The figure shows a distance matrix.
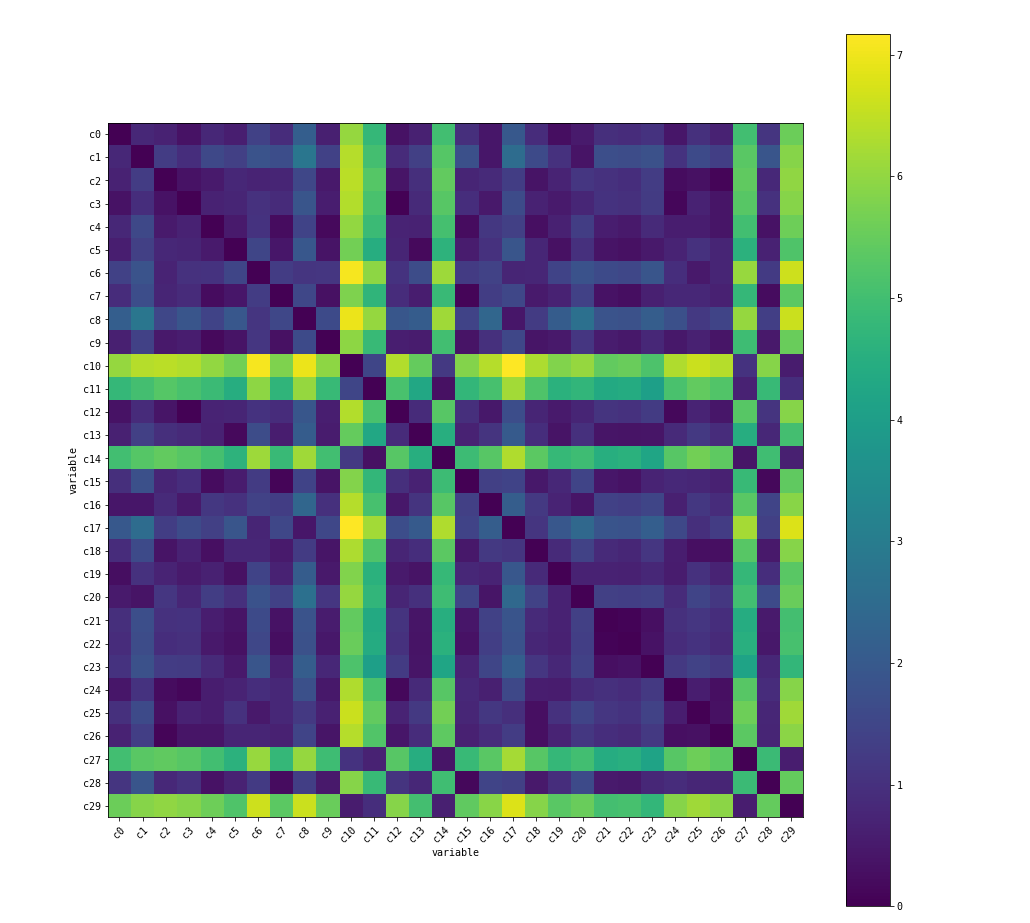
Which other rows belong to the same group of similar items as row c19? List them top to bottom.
c0, c1, c2, c3, c4, c5, c6, c7, c8, c9, c12, c13, c15, c16, c17, c18, c20, c21, c22, c23, c24, c25, c26, c28
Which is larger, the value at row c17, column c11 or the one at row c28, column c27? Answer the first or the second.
the first
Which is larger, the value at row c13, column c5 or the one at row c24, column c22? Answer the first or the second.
the second
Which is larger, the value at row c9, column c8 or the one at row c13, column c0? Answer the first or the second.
the first
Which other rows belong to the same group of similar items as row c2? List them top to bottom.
c0, c1, c3, c4, c5, c6, c7, c8, c9, c12, c13, c15, c16, c17, c18, c19, c20, c21, c22, c23, c24, c25, c26, c28
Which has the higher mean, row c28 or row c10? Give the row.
c10
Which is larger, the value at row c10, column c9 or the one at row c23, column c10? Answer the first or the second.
the first
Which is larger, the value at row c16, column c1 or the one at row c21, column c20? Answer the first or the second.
the second
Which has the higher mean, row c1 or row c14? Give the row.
c14
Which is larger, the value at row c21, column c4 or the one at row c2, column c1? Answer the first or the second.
the second
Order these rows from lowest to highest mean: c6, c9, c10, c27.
c9, c6, c27, c10
